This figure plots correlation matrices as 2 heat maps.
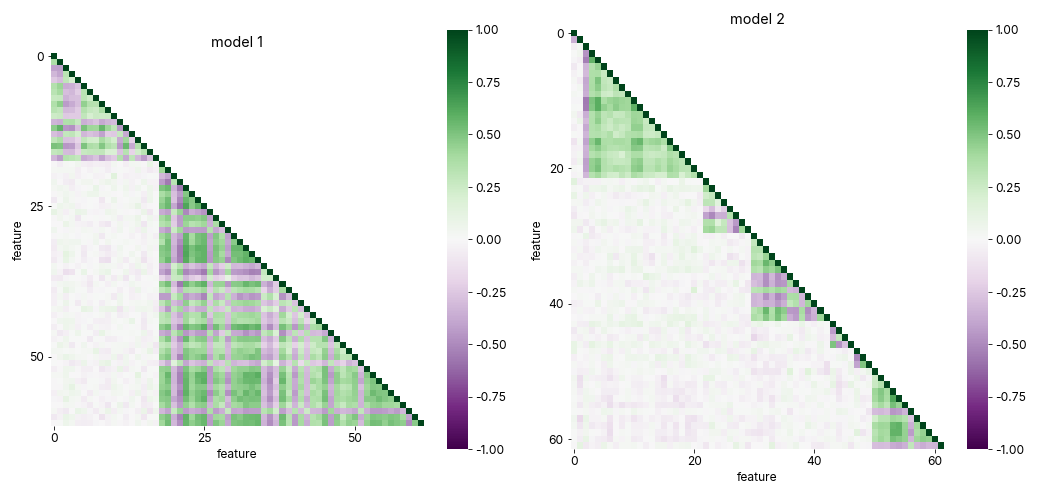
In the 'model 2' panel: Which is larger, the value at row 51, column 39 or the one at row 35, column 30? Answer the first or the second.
the second
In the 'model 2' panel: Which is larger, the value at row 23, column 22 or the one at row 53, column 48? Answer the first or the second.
the first
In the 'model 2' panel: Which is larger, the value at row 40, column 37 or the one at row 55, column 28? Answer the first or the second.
the first
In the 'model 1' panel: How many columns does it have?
62
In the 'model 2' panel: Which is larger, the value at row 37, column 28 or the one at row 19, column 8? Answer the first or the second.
the second
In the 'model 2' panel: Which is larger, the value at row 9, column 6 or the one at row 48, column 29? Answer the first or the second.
the first
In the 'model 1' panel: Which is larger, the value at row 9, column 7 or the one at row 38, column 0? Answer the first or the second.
the first
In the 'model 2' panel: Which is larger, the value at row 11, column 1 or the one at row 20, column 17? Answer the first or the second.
the second
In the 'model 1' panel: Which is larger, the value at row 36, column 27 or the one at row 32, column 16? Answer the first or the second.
the second
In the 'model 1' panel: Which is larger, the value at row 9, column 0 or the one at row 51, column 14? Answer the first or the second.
the first
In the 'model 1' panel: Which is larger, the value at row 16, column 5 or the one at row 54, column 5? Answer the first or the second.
the first
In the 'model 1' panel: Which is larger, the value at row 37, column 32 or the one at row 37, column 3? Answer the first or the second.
the second
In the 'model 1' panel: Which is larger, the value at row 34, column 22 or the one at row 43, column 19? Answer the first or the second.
the first
